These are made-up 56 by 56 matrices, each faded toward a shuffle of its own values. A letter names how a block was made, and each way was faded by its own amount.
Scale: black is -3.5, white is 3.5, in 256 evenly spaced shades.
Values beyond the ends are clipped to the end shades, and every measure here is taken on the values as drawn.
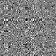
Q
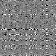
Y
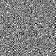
Q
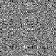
Q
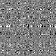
Y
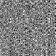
Q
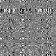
Y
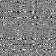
Y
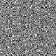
Q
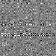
Y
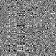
Q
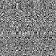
Q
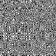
Q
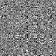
Q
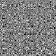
Q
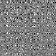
Y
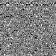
Q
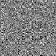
Q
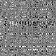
Y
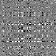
Y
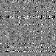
Y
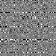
Y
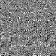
Q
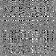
Y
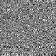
Q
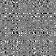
Y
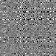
Y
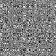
Q
